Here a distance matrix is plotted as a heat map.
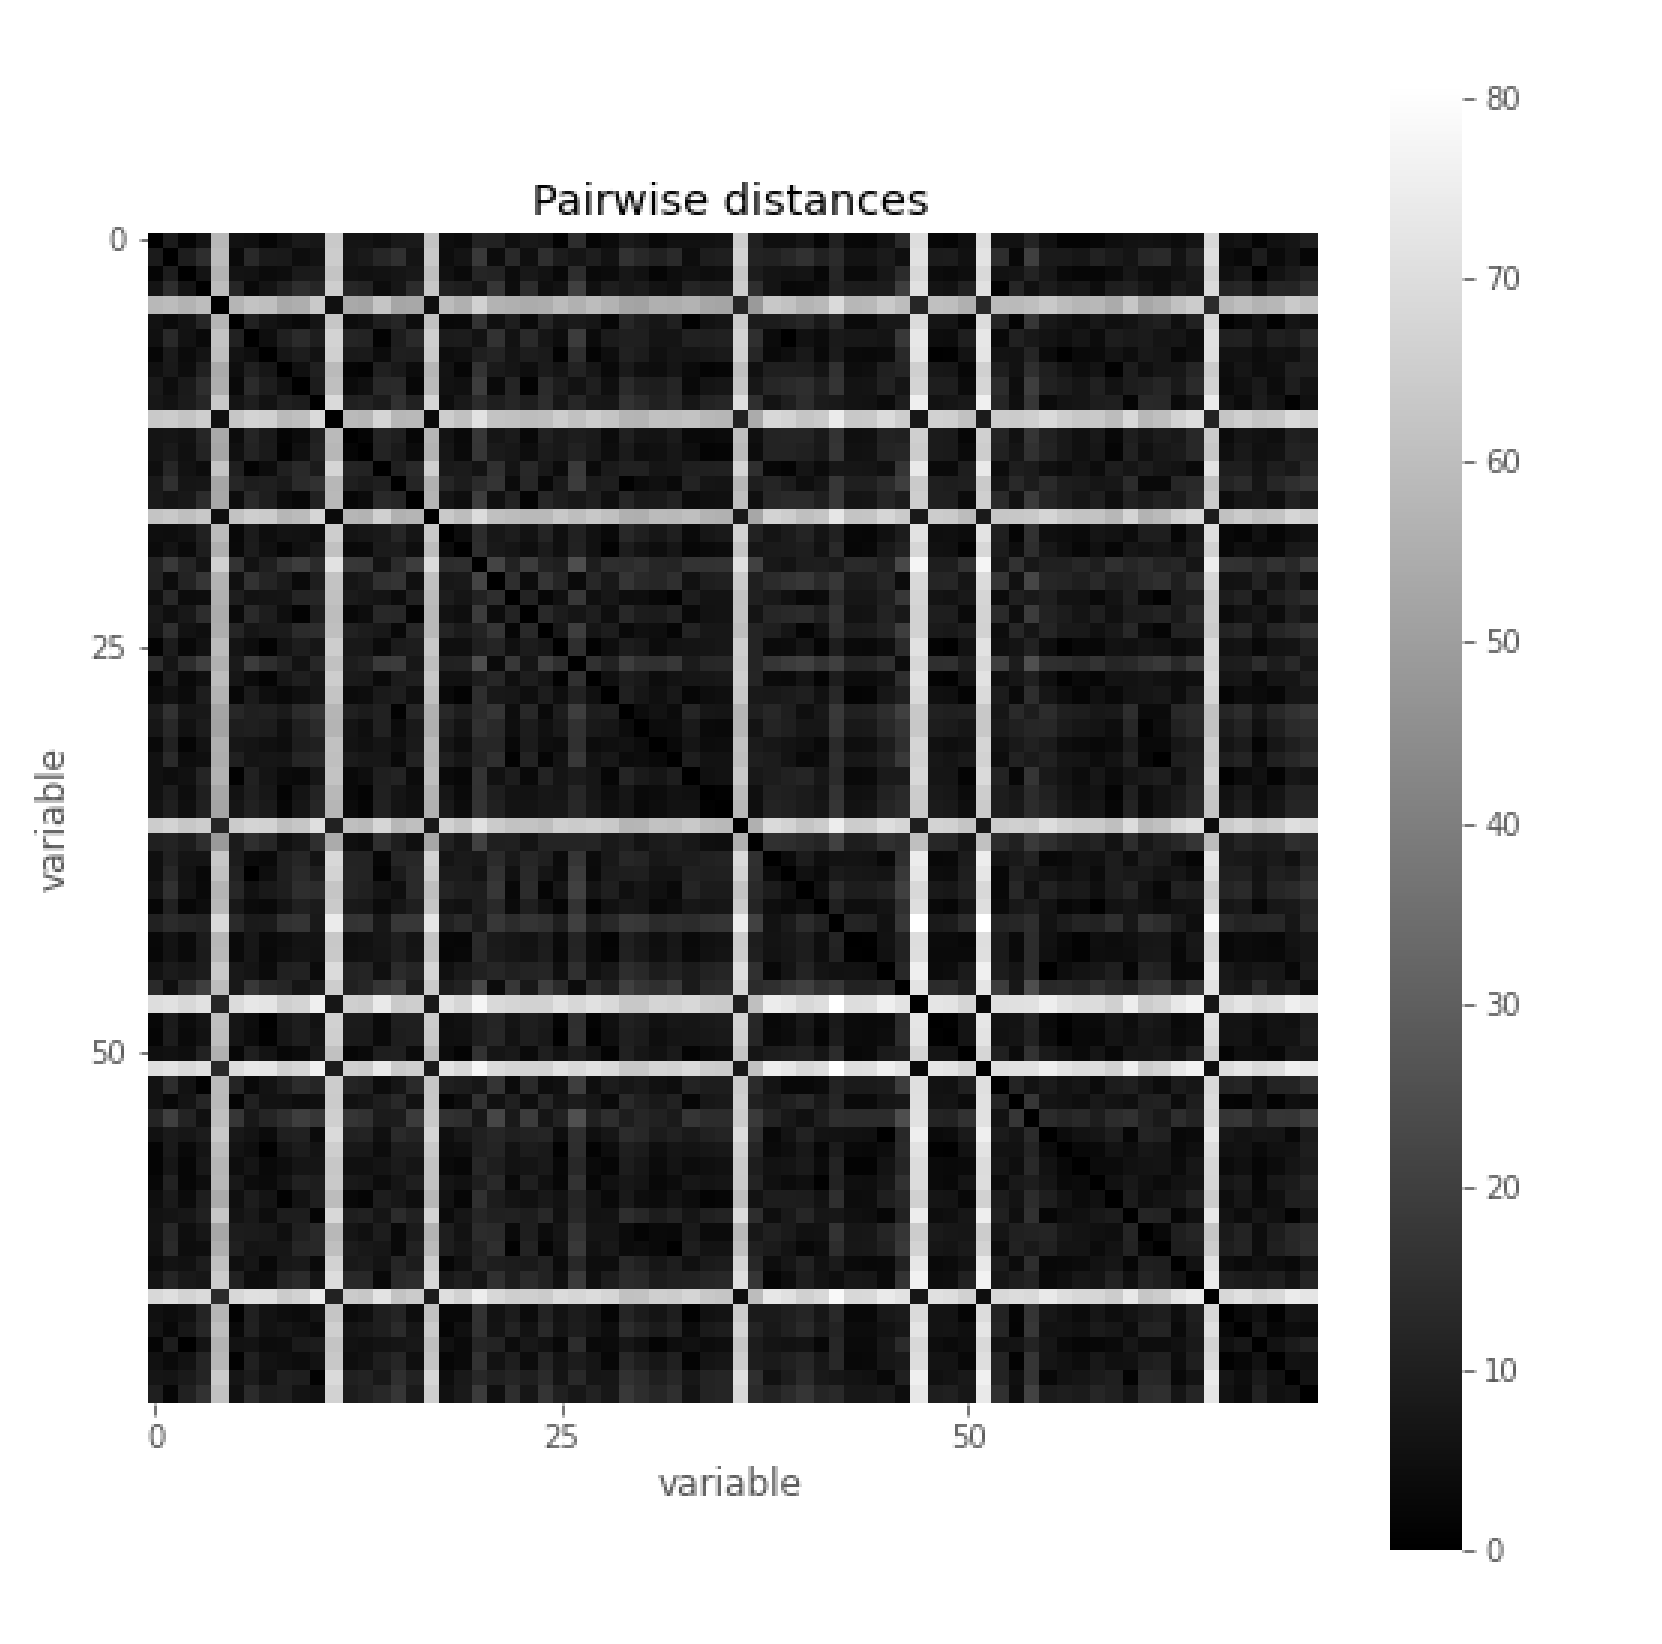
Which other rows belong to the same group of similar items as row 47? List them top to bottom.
4, 11, 17, 36, 51, 65
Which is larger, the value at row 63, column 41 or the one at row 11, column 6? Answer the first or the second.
the second
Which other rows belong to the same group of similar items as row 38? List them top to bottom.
0, 1, 2, 3, 5, 6, 7, 8, 9, 10, 12, 13, 14, 15, 16, 18, 19, 20, 21, 22, 23, 24, 25, 26, 27, 28, 29, 30, 31, 32, 33, 34, 35, 37, 39, 40, 41, 42, 43, 44, 45, 46, 48, 49, 50, 52, 53, 54, 55, 56, 57, 58, 59, 60, 61, 62, 63, 64, 66, 67, 68, 69, 70, 71
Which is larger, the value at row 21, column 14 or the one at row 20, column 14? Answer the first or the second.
the first
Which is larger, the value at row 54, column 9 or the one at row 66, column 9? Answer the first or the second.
the first
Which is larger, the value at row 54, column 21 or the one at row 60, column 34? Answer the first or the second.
the first
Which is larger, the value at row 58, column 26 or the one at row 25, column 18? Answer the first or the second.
the first
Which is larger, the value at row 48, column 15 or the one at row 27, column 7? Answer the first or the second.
the first
